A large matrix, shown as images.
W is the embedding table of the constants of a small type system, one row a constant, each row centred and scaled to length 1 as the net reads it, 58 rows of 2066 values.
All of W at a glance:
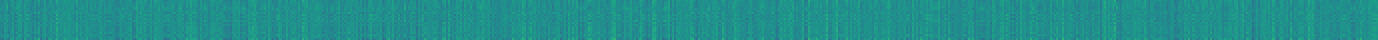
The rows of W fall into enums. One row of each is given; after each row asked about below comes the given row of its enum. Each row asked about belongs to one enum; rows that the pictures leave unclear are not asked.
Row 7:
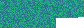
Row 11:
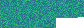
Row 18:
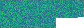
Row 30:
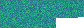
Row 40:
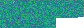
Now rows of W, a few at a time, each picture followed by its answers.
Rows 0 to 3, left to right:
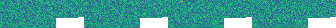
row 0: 7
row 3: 40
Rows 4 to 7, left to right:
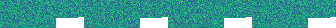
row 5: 11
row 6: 40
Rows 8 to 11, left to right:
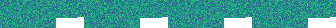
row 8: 11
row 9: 40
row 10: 11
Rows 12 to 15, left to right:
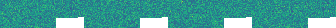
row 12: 18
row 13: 11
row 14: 40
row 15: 30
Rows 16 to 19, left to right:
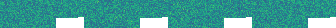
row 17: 40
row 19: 7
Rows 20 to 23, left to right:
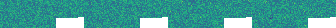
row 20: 7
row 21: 7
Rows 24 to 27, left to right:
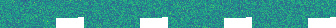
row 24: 40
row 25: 7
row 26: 18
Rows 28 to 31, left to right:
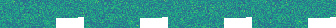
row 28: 40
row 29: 40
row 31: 40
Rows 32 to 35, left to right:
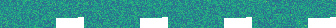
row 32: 11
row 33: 7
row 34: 7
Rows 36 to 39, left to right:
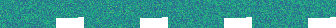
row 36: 40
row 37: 30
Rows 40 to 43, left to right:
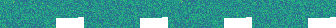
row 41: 7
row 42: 40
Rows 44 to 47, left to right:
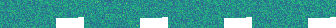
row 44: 7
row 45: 40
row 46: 7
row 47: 7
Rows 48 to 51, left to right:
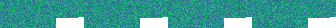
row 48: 7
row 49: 7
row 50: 18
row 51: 40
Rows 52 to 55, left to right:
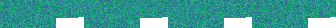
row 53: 40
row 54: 11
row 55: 7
